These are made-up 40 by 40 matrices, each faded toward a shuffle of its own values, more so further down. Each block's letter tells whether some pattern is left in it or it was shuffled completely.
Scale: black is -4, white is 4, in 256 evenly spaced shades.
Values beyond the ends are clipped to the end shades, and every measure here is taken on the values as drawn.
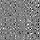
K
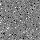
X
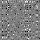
K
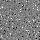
X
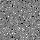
X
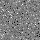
X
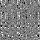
K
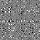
K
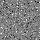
X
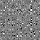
K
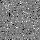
X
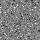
X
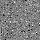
X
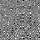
K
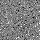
X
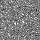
X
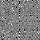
K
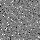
X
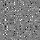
K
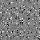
K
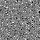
X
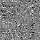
K
